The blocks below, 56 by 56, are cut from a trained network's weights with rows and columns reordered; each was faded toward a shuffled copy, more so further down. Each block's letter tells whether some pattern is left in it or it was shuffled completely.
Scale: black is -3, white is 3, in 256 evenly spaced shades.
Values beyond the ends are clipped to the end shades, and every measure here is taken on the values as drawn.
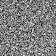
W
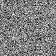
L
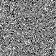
L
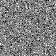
L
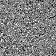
L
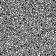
W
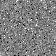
W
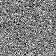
W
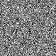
L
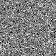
W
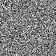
W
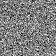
W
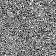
W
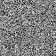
L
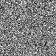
L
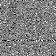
L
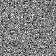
L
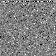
L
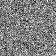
W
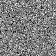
W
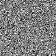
L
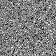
W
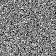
W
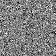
W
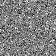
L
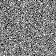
W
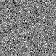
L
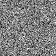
W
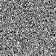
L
